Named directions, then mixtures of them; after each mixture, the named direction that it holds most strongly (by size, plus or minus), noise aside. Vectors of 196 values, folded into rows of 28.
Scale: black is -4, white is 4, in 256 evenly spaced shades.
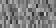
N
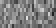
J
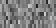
N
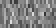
N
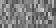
J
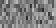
J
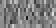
J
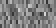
N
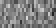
J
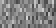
J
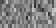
J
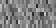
N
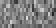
J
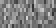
J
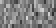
J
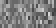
J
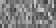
J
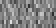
N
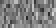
J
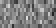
J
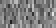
J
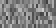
N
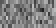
J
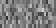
N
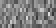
J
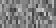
N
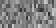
J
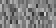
N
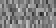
N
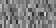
N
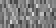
N
